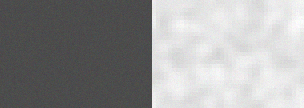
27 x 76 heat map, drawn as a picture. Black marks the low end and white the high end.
It is made of 1 by 2 panels. Panel 1,1: low, flat. Panel 1,2: very high, blotchy, faint in contrast.
